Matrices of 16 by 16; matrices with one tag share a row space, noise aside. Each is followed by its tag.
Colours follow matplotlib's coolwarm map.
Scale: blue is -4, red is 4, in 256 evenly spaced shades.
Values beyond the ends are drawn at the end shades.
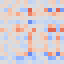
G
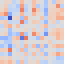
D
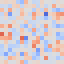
D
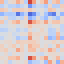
G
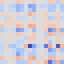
G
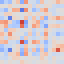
D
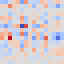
D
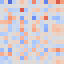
D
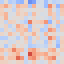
G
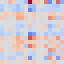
G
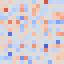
D
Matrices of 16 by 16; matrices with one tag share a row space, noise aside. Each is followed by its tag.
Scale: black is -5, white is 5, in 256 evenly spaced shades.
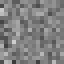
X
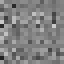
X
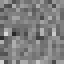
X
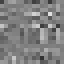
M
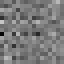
X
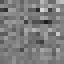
M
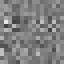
X
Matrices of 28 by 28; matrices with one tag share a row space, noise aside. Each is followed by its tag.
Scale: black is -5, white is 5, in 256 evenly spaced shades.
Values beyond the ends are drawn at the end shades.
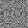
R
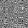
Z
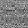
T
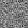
Z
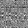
T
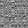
T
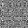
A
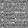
T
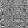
A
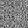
R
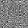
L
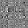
L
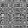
A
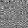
R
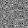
Z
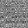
T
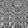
R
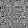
A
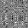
Z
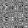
Z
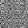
A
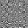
L
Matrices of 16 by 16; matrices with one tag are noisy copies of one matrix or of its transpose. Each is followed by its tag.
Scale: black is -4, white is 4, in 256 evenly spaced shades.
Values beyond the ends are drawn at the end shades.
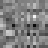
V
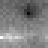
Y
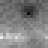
Y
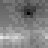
Y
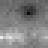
Y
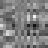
V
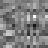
V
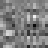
V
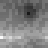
Y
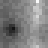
Y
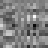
V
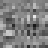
V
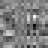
V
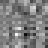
V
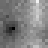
Y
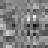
V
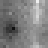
Y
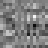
V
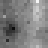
Y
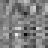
V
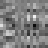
V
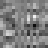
V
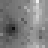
Y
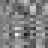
V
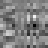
V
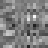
V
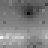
Y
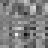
V
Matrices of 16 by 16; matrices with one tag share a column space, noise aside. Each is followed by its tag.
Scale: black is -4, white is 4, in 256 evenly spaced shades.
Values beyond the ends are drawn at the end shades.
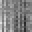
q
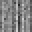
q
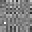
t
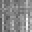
q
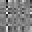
t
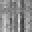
q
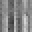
q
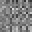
t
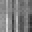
q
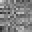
t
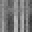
q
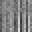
q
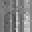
q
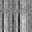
q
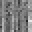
q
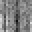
q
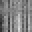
q
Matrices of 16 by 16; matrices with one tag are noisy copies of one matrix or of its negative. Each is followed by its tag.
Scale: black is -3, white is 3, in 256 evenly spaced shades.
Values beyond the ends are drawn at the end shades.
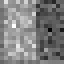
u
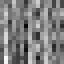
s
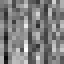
s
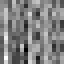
s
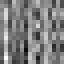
s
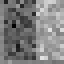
u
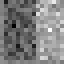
u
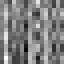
s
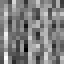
s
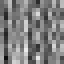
s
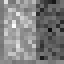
u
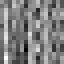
s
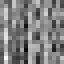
s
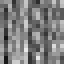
s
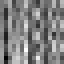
s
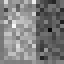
u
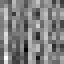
s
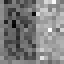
u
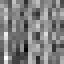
s
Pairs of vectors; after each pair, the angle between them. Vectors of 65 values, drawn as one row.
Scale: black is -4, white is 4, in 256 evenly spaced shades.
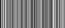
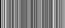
nearly parallel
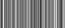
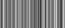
nearly parallel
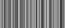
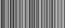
orthogonal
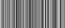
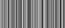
partly aligned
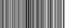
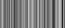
partly opposed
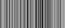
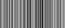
nearly parallel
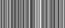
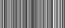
orthogonal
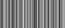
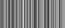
nearly parallel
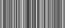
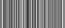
nearly parallel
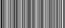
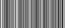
nearly opposite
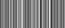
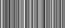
orthogonal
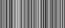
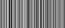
partly aligned
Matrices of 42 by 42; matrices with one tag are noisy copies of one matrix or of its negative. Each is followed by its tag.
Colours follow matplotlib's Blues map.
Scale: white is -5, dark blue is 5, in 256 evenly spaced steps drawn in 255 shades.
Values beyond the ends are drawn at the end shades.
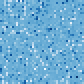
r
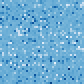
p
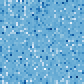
r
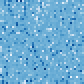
r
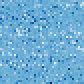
p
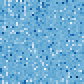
r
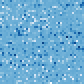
p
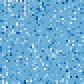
r
